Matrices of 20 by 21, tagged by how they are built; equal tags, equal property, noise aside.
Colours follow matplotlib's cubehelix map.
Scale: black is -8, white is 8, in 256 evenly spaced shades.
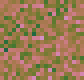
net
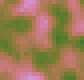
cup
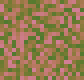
net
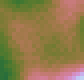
cup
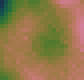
cup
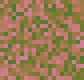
net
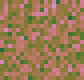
net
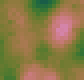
cup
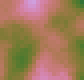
cup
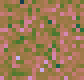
net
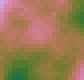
cup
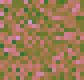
net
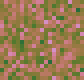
net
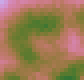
cup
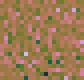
net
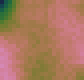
cup
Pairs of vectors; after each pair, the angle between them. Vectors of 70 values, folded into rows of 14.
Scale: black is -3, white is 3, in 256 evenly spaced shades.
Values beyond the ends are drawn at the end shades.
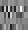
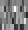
partly opposed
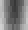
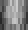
nearly opposite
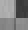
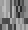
partly aligned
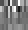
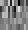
nearly opposite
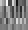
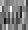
orthogonal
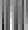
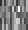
partly opposed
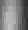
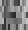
partly opposed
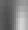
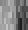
nearly opposite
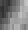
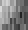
nearly opposite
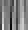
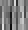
nearly parallel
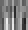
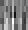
nearly parallel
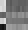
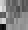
nearly parallel
